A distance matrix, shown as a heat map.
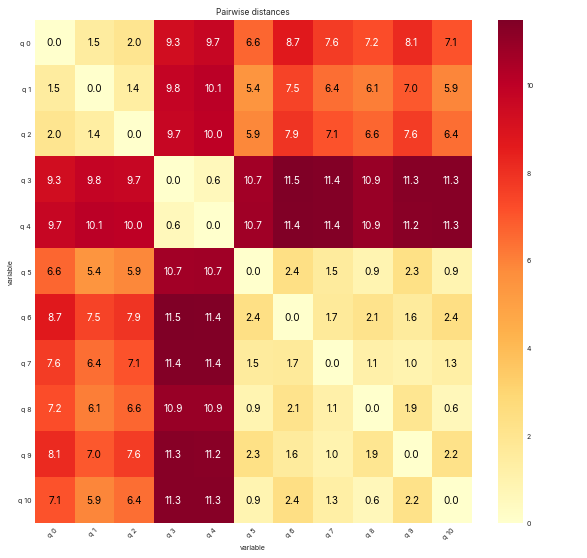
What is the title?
Pairwise distances
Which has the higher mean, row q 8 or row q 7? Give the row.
q 7
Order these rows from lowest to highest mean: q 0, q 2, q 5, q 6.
q 5, q 6, q 2, q 0
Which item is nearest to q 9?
q 7
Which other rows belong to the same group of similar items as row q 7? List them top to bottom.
q 5, q 6, q 8, q 9, q 10
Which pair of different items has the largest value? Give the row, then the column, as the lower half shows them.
q 6, q 3
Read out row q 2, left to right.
2.0 1.4 0.0 9.7 10.0 5.9 7.9 7.1 6.6 7.6 6.4
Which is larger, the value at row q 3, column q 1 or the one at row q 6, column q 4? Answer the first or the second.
the second
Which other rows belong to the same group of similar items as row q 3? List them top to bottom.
q 4
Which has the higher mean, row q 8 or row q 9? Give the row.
q 9
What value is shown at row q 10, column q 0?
7.1
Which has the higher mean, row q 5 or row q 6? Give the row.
q 6
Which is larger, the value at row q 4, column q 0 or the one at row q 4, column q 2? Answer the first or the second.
the second
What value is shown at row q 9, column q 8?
1.9
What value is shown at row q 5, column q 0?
6.6
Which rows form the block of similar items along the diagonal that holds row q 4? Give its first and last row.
q 3 to q 4
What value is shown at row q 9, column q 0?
8.1
